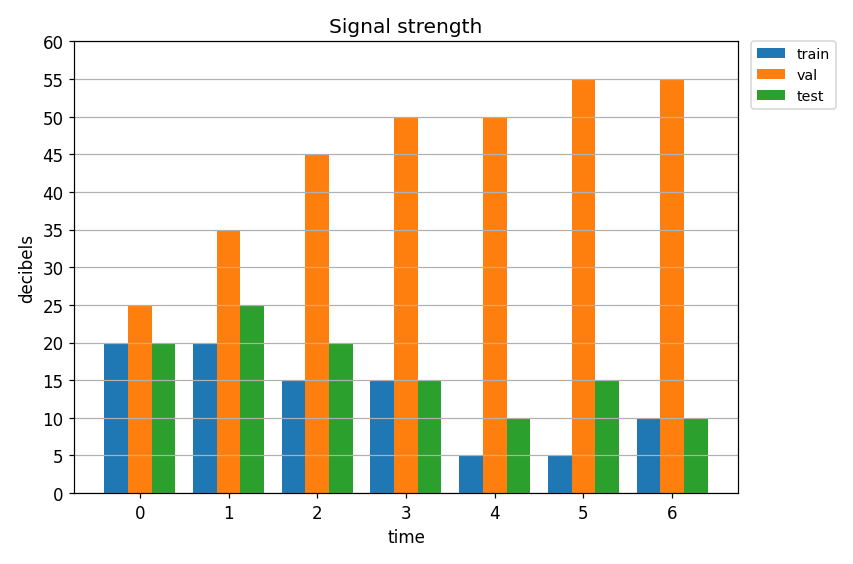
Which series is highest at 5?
val
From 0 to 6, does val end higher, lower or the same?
higher
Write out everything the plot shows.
Title: Signal strength
x-axis: time, ticks 0 1 2 3 4 5 6
y-axis: decibels, ticks 0 5 10 15 20 25 30 35 40 45 50 55 60
Legend: train, val, test
Values:
train: 20 20 15 15 5 5 10
val: 25 35 45 50 50 55 55
test: 20 25 20 15 10 15 10
